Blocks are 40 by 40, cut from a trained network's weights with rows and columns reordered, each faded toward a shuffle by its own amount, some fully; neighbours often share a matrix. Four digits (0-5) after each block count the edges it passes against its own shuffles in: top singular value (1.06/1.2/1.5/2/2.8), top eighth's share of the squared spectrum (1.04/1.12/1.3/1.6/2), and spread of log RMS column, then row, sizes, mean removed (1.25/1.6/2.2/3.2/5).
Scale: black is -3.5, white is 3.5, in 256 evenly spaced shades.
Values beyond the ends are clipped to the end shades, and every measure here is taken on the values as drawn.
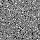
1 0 0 0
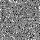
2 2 0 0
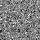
2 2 0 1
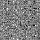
2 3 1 1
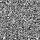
2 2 0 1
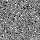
1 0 0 0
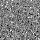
0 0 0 0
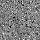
1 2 0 1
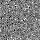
0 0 0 0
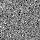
0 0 0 0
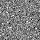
0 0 0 0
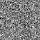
2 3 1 2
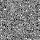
1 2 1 0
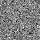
0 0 0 0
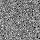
0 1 0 0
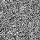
2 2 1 0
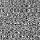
3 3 1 2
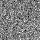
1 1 0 0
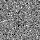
1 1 0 0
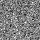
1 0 0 0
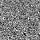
2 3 0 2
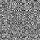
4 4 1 2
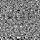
3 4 0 2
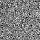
2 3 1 1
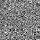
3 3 1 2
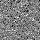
1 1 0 0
